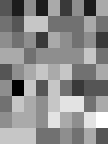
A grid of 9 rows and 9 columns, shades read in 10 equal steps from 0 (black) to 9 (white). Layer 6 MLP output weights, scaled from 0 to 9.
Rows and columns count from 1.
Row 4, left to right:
6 6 4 5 5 5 5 7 4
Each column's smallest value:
3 0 4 1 4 2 2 1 2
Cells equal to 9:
1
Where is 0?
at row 6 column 2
